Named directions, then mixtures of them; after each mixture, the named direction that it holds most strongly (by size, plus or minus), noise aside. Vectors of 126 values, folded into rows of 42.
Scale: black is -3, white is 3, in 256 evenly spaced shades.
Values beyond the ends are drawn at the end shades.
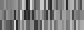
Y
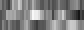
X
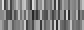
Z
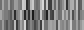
Y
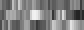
X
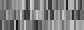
Y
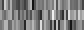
Z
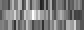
X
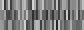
Z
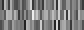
Z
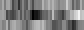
X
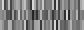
Z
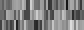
Y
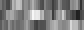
X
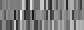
Y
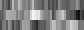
X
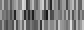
Y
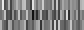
Z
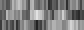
X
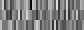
Z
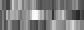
X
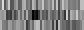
Z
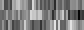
X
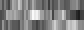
X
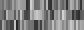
Y
